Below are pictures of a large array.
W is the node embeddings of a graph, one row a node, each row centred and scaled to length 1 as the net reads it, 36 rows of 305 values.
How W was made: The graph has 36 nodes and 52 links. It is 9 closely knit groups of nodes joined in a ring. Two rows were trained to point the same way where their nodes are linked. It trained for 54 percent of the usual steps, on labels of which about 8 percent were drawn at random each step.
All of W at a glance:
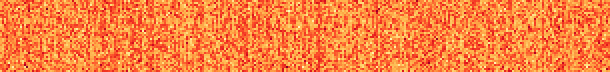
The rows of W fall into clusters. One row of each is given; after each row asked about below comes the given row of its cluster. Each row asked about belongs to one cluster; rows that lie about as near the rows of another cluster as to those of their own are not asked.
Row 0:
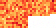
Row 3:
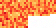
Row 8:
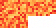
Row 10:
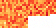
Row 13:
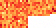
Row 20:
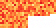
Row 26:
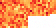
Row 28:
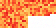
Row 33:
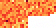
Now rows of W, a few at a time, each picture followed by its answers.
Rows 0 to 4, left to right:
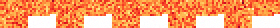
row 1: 28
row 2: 13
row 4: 28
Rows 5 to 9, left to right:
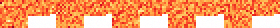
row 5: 33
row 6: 20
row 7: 33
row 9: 10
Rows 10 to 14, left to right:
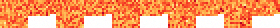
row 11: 10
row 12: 13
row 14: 0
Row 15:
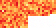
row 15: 26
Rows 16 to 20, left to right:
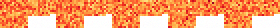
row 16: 3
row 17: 10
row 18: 8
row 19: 0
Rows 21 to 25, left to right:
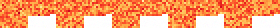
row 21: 28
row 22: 20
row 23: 20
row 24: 0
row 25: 13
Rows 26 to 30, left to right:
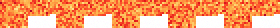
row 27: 28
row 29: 33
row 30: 8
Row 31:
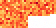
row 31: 3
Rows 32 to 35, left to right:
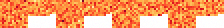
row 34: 8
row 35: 3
